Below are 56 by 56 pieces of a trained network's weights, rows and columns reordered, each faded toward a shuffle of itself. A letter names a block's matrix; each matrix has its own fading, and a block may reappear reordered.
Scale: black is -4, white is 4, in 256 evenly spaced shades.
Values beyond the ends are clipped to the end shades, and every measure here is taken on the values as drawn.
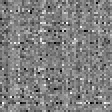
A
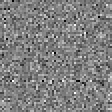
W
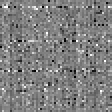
A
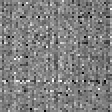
A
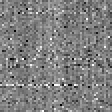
A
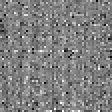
A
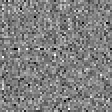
W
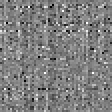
A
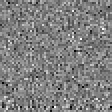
W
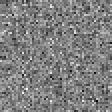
W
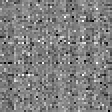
A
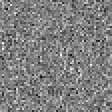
W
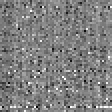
A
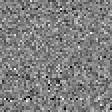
W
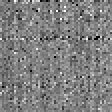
A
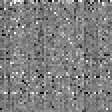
A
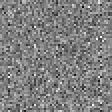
W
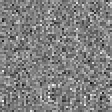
W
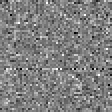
W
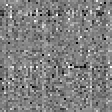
A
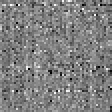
A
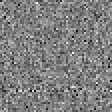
W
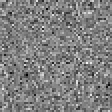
W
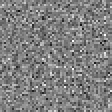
W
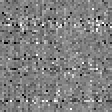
A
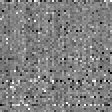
A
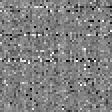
A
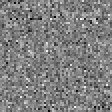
W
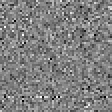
W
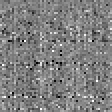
A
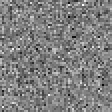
W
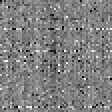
A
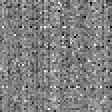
A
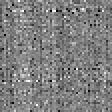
A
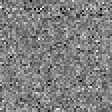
W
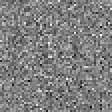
W
